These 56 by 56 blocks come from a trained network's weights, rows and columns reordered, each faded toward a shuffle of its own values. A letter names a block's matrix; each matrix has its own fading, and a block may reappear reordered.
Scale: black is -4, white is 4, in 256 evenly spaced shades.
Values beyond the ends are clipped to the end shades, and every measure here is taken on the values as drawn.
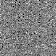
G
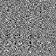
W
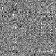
W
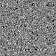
G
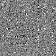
G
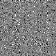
G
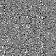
G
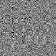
W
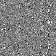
G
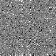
G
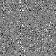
G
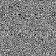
W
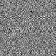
W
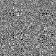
W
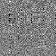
W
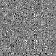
G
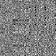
W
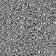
G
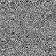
W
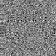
W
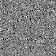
G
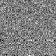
W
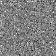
G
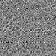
W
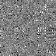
G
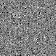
G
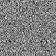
W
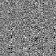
W
